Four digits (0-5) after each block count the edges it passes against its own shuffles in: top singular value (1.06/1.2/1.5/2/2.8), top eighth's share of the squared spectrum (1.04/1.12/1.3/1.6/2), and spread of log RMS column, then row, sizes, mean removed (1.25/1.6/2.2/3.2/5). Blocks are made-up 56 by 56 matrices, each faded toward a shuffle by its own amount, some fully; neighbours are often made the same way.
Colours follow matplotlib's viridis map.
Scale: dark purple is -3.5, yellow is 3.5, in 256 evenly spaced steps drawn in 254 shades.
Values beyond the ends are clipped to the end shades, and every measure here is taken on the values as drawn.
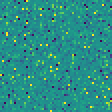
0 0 0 0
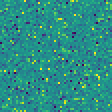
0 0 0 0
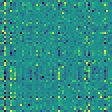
5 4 3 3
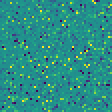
0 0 0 0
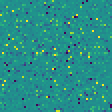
2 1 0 0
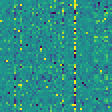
4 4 3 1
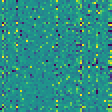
4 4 3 2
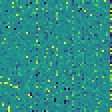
3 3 2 0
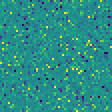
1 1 0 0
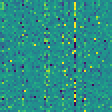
4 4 3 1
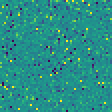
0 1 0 0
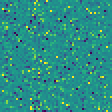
2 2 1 0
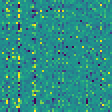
4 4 3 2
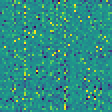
3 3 2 1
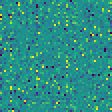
3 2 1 0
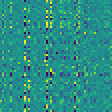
4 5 3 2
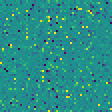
2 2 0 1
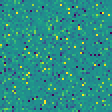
2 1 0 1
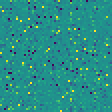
2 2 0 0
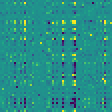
5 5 3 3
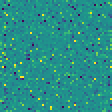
2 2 0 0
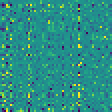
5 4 3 2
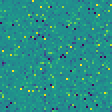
1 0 0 0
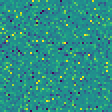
1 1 0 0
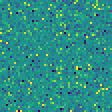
3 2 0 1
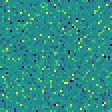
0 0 0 0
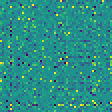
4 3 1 1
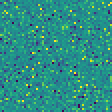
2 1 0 0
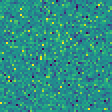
0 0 0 0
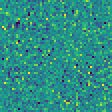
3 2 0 1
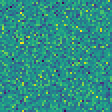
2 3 1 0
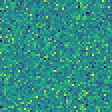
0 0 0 0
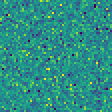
0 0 0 0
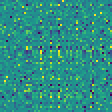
4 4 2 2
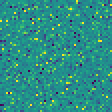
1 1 0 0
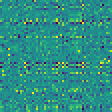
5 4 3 3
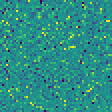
2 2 0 0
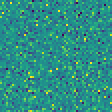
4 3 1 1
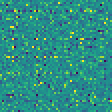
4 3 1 2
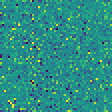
3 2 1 1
